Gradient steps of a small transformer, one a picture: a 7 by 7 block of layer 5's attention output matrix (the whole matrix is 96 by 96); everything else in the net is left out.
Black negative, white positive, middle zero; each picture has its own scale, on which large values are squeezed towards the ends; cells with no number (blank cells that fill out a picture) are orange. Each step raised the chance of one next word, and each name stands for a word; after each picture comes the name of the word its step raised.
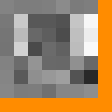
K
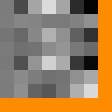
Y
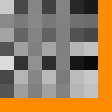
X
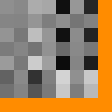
Y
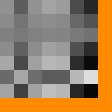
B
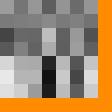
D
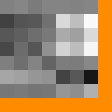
K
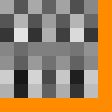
D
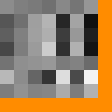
D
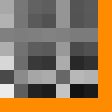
B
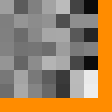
X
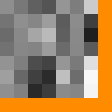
D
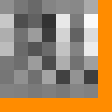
K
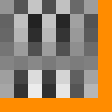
D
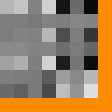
Y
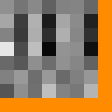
K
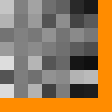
B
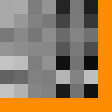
B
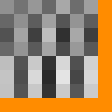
D
